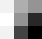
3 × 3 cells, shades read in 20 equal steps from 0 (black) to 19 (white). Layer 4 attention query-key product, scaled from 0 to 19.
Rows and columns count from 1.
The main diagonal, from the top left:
18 11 0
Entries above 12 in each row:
2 1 1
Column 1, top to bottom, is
18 19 18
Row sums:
42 33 23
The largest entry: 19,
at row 2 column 1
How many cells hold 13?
1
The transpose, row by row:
18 19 18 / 13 11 5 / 11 3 0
